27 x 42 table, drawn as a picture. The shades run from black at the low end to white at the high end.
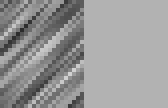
It is made of 1 by 2 panels. Panel 1,1: middling, slanting up to the right, strong in contrast. Panel 1,2: high, flat.
